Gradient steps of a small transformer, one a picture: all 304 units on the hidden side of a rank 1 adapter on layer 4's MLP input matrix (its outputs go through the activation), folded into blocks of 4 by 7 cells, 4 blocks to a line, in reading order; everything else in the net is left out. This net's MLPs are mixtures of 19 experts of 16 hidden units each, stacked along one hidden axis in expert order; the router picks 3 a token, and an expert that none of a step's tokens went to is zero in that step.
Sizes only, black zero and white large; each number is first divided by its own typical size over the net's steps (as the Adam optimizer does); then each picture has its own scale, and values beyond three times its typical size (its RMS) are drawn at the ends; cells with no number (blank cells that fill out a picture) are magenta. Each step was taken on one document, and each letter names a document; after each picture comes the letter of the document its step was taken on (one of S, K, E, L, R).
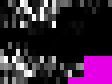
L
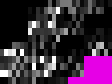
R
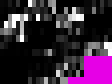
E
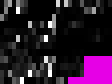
L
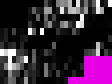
R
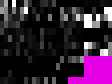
E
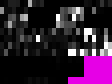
E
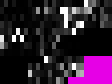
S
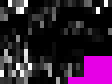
L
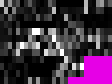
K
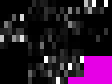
S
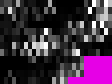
K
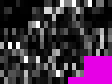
R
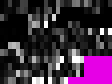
R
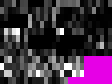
R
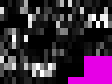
R
